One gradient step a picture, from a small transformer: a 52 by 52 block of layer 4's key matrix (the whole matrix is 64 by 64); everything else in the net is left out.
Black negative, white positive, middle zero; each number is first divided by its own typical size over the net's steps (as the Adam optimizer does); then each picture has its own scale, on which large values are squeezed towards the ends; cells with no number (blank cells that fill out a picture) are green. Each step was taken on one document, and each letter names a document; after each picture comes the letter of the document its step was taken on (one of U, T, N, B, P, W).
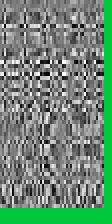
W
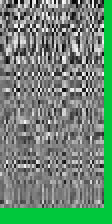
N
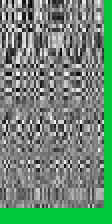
N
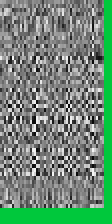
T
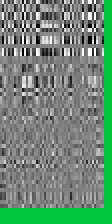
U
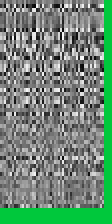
T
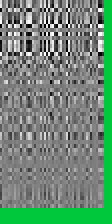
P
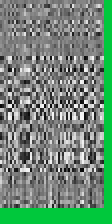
T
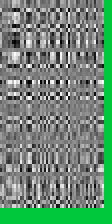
P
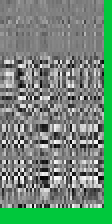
W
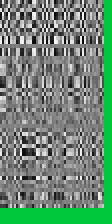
U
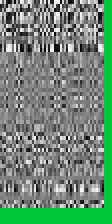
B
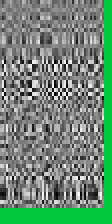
W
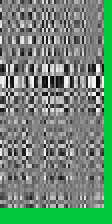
U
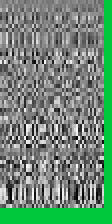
W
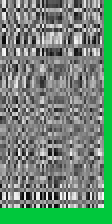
U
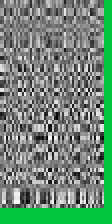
T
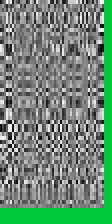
B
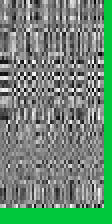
N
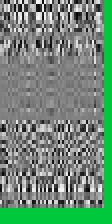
B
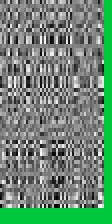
U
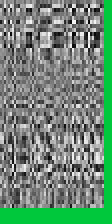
T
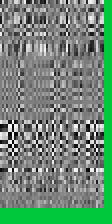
B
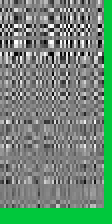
P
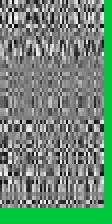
B
